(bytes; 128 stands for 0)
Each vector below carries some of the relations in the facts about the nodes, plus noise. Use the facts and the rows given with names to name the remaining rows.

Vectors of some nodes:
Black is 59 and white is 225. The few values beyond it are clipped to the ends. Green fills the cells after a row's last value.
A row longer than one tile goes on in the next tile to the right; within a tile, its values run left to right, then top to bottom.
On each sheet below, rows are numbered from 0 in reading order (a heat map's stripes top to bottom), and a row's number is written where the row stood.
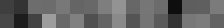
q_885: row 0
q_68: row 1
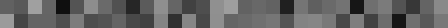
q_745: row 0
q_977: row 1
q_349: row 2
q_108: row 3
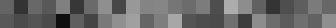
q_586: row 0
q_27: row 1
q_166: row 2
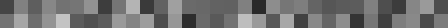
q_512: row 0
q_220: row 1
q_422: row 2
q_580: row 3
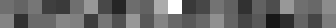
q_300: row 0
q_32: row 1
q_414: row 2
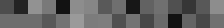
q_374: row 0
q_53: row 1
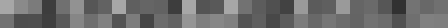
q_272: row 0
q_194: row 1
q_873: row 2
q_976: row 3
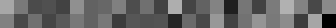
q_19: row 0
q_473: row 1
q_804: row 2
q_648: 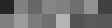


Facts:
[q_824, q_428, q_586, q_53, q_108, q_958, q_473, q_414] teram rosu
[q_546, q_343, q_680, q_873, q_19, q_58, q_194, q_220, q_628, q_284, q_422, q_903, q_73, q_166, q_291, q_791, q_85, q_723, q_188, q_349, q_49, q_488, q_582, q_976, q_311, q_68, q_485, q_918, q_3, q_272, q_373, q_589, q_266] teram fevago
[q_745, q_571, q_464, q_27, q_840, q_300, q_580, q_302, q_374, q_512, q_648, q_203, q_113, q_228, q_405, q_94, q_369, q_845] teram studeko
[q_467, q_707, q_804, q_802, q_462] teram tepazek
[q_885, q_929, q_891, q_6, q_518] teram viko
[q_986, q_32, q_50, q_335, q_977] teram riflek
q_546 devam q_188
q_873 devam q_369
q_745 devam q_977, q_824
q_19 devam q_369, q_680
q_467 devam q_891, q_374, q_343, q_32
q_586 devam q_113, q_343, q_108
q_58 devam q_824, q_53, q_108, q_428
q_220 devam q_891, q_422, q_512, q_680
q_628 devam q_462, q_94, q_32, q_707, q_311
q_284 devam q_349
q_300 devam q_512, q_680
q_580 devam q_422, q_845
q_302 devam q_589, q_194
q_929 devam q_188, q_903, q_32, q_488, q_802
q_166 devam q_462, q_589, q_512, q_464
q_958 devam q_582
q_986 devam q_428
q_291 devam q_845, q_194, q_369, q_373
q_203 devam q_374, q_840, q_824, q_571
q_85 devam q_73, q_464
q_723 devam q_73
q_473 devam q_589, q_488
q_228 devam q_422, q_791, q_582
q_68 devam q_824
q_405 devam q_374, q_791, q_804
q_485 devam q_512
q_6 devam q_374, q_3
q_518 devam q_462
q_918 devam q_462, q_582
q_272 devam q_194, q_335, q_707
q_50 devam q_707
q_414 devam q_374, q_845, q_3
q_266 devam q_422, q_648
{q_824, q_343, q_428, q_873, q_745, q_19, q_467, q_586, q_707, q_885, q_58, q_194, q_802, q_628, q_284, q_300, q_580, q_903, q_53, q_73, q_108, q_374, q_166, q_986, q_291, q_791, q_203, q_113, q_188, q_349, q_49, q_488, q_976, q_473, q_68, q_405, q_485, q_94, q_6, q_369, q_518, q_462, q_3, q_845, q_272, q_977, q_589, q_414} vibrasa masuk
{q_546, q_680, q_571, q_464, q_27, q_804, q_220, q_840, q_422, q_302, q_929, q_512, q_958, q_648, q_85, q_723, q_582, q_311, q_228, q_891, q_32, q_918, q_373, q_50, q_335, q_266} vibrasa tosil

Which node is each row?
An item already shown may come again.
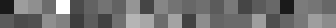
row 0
q_929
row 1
q_582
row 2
q_791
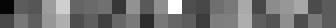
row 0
q_891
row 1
q_50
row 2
q_373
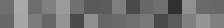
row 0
q_311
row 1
q_3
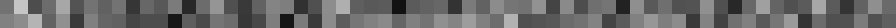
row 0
q_918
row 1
q_586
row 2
q_986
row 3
q_73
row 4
q_648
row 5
q_3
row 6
q_405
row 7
q_203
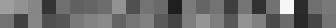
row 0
q_628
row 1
q_343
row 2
q_958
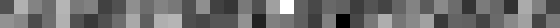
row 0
q_302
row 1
q_464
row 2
q_335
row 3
q_462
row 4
q_369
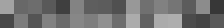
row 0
q_589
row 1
q_464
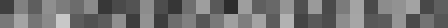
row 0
q_512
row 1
q_405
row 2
q_228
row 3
q_373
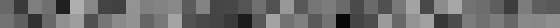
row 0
q_369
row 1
q_27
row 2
q_518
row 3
q_707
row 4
q_589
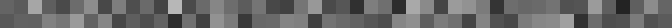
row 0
q_94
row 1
q_473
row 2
q_300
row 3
q_845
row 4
q_628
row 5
q_203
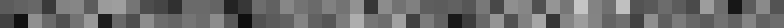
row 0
q_467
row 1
q_485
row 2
q_6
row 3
q_680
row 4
q_802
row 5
q_546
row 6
q_113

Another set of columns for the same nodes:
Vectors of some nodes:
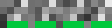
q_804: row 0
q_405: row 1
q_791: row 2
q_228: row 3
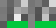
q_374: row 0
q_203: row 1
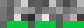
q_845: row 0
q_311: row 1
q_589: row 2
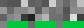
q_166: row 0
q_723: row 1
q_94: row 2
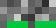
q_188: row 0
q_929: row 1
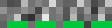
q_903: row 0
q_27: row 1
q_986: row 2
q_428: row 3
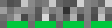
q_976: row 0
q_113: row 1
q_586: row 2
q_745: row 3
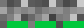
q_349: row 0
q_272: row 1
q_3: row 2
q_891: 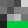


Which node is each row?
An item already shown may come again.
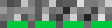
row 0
q_343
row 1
q_977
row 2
q_958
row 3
q_464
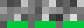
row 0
q_343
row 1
q_369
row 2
q_546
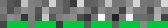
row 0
q_518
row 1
q_745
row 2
q_6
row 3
q_32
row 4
q_512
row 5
q_300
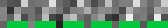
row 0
q_586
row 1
q_580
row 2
q_891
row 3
q_73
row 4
q_648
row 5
q_374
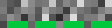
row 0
q_518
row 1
q_113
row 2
q_302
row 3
q_467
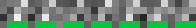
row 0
q_648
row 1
q_335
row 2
q_628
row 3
q_414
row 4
q_845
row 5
q_680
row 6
q_589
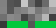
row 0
q_885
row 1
q_194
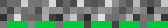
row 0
q_50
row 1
q_300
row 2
q_918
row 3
q_422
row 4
q_802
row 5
q_473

